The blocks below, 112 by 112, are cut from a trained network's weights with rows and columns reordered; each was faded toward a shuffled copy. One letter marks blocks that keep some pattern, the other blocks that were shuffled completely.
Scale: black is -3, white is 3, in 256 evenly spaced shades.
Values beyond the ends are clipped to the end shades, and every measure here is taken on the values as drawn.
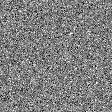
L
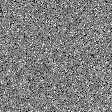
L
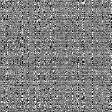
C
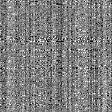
C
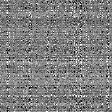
C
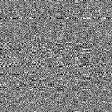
C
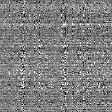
C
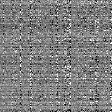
C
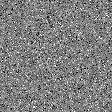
L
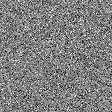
L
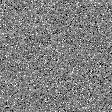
L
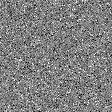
L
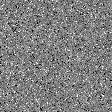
L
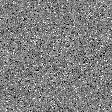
L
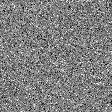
L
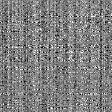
C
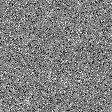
L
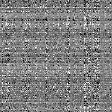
C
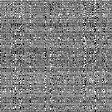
C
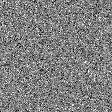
L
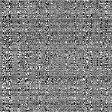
C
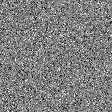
L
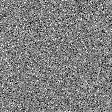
L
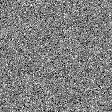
L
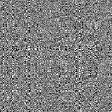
C
